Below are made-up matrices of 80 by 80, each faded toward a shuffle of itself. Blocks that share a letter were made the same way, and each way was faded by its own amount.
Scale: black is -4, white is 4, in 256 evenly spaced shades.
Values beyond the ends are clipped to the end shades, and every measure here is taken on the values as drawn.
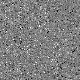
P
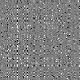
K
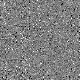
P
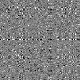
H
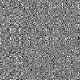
H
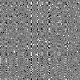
K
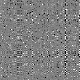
K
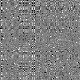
K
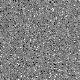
P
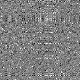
H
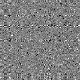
H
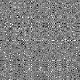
H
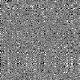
H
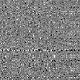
H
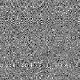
H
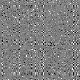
K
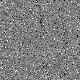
P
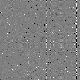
K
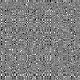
K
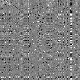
K
